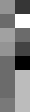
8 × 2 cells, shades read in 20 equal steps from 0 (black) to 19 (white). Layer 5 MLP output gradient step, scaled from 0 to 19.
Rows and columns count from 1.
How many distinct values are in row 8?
2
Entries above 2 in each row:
2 2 2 2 1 2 2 2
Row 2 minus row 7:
0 5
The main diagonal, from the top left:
11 19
